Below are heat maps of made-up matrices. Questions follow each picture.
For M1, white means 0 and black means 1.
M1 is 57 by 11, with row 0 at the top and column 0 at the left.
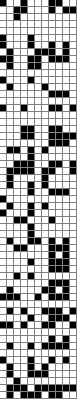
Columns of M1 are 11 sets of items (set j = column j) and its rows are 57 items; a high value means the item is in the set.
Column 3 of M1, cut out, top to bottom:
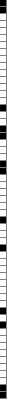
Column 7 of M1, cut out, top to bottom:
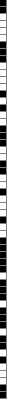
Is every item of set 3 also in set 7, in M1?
yes
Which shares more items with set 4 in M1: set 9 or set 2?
set 9
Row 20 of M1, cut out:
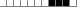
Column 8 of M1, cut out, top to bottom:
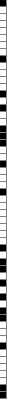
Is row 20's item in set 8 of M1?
yes
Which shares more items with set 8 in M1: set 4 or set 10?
set 4
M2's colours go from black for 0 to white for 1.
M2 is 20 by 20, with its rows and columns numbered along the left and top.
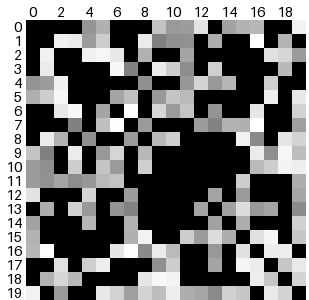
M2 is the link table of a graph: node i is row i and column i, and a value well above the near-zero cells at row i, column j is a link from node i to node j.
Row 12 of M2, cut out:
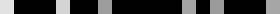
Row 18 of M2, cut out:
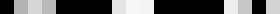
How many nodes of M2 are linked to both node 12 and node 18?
1
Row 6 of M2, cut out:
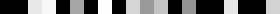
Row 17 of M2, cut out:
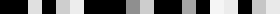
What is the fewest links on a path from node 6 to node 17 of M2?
2
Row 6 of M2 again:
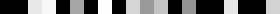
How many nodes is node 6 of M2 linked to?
10
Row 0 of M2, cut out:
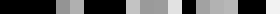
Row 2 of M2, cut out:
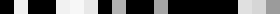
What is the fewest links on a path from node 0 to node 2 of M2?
2
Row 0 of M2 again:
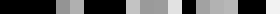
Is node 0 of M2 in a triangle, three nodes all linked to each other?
yes
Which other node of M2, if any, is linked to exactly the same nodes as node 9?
node 10
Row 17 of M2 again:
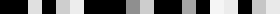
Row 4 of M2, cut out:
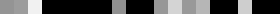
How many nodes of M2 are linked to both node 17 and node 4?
2
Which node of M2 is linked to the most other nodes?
node 19
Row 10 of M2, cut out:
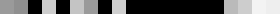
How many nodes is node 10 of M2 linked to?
10
